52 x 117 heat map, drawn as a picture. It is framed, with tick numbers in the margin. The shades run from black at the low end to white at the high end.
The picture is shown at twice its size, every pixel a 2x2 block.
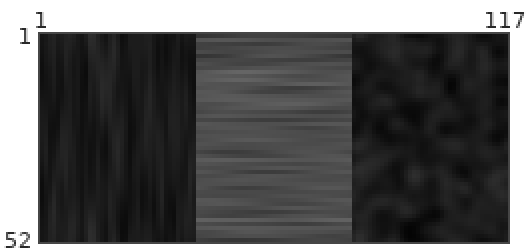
The table splits into one row of 3 panels. Panel 1,1: very low, streaked downward, faint in contrast. Panel 1,2: low, streaked across, faint in contrast. Panel 1,3: very low, blotchy, faint in contrast.
